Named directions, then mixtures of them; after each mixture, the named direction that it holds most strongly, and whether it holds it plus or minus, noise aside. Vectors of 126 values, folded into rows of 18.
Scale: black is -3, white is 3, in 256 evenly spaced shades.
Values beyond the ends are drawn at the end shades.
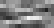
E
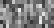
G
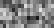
G, plus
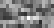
E, plus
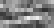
E, plus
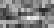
E, plus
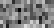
G, minus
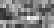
E, plus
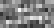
E, plus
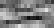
E, minus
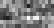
E, plus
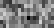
G, plus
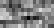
E, minus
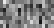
G, minus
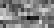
E, minus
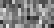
G, plus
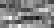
E, minus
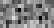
G, minus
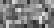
G, plus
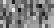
G, minus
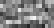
E, plus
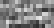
E, plus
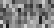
G, minus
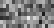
G, minus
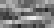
E, plus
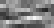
E, plus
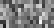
G, plus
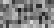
G, minus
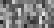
G, plus
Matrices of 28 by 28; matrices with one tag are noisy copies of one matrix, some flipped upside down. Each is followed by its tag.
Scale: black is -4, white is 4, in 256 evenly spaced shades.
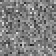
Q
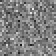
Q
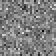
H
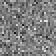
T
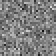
H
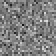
T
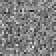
Q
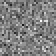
T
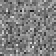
Q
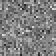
H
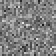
H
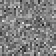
H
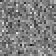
Q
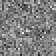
H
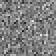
T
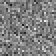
T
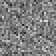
T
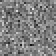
Q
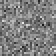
H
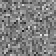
T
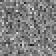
Q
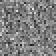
Q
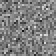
T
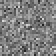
H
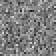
Q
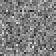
Q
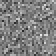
T
